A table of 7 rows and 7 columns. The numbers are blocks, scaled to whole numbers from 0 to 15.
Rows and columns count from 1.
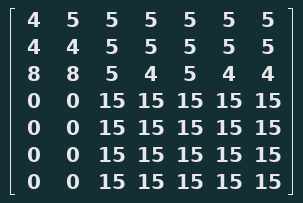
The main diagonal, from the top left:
4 4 5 15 15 15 15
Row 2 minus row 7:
4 4 -10 -10 -10 -10 -10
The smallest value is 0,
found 8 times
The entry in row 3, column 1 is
8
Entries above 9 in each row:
0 0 0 5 5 5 5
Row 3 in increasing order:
4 4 4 5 5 8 8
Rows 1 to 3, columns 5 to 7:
5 5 5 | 5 5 5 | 5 4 4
